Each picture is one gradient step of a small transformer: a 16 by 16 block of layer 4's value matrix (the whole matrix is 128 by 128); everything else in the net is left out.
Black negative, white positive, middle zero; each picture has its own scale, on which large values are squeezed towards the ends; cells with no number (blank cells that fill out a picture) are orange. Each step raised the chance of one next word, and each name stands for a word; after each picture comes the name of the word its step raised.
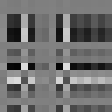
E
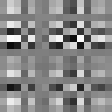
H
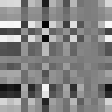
H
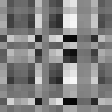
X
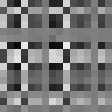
X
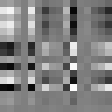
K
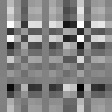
H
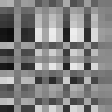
E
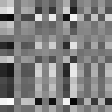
X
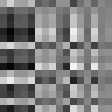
E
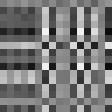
E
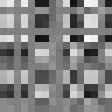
H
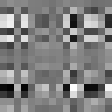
H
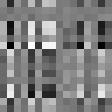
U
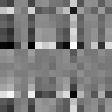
U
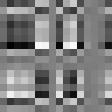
U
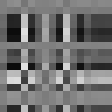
E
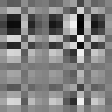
X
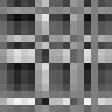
X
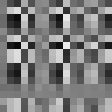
X
